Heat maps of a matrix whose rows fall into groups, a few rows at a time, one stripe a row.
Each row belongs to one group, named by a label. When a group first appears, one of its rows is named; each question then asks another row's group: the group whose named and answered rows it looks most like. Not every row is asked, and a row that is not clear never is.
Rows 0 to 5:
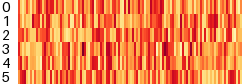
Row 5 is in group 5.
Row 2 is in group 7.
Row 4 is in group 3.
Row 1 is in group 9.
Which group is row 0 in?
9
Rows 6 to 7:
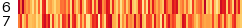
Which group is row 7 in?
3
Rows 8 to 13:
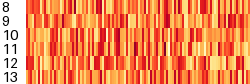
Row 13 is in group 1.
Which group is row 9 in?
9
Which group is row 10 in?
3
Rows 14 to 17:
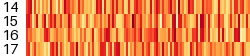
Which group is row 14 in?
1
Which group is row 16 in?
7
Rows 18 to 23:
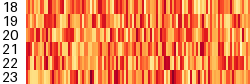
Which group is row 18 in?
3
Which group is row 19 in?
7
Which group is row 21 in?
7
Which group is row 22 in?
9
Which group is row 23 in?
3
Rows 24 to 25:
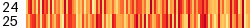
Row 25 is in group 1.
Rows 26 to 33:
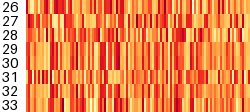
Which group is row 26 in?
9
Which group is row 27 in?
1
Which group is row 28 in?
5
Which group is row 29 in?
3
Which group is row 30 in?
3
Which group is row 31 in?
1
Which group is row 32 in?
3
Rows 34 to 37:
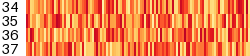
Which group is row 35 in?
9
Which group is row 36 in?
5
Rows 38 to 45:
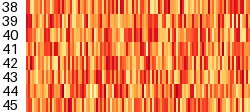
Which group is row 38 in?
9
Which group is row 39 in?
7
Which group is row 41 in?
7
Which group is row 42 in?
5
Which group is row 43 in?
5
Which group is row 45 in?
1
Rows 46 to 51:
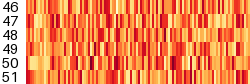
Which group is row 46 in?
7
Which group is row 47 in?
5
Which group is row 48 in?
3
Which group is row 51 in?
5
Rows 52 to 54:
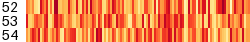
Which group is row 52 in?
9
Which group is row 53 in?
9
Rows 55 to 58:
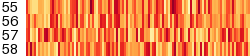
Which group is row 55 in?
3
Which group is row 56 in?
3
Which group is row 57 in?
9
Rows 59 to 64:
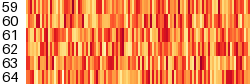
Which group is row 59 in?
1
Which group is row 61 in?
9
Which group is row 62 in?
9
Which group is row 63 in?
5
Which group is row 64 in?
5
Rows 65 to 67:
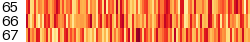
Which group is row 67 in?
1
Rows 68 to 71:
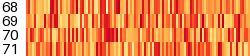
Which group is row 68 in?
3
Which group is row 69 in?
7
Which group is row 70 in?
5
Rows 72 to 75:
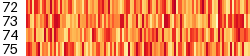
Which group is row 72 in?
7
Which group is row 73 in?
9
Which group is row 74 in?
7
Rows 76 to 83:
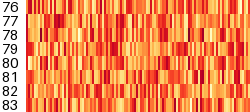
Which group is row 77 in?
9
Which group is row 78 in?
9
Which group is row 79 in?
5
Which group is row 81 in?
7
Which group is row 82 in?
5
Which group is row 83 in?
7
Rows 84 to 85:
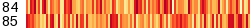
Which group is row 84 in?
1
